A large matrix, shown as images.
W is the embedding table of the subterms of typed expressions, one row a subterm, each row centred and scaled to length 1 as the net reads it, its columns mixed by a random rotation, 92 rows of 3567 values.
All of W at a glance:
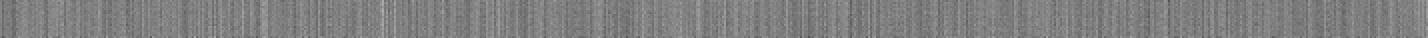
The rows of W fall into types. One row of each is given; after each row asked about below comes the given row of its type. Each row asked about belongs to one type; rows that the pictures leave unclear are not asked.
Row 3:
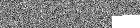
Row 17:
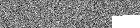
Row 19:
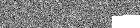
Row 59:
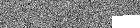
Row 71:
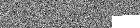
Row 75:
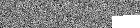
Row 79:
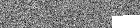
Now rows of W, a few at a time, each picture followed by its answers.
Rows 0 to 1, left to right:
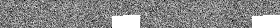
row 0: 75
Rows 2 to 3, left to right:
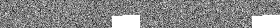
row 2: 71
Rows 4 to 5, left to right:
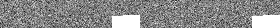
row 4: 71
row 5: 17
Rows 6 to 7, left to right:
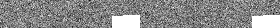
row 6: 59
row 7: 79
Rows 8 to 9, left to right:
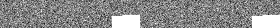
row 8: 71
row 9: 17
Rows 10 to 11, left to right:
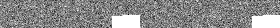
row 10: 3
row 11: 19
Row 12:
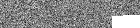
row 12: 79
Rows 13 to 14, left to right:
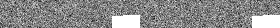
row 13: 75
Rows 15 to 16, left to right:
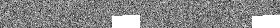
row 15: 71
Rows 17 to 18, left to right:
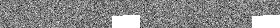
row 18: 71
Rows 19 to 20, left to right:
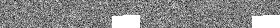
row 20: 79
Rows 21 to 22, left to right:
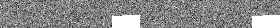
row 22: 79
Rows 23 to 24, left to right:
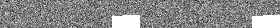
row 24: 75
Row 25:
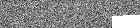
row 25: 17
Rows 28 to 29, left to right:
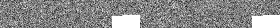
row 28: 3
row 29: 79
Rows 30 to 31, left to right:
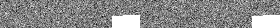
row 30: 17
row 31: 79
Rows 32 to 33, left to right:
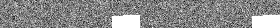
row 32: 19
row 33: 3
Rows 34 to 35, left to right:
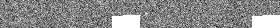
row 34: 19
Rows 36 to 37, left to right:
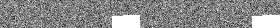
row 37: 3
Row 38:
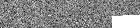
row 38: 71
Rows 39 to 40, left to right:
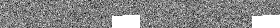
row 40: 3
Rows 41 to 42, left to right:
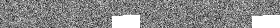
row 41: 19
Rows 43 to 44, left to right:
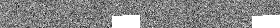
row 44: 3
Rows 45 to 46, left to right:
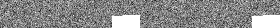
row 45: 71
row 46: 79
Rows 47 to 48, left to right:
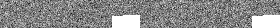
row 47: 59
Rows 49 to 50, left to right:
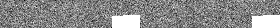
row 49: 75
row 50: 79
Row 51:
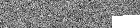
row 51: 59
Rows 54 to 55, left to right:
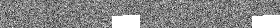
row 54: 3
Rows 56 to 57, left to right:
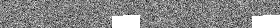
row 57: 19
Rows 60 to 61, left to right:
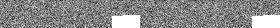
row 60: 79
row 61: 75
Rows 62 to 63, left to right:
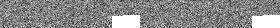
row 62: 17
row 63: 59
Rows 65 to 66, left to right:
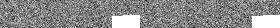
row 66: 71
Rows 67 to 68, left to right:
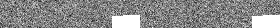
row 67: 75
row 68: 3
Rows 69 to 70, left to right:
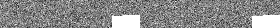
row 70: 17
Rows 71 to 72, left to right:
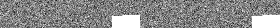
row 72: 3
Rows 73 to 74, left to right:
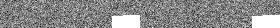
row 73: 79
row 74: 3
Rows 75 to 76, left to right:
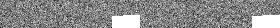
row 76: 3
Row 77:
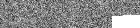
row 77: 19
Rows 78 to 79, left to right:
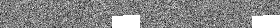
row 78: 59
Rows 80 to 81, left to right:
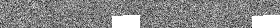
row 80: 79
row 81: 75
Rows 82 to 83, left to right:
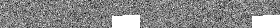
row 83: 59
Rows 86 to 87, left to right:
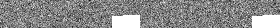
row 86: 59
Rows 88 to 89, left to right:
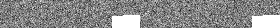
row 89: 71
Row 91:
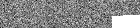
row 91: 71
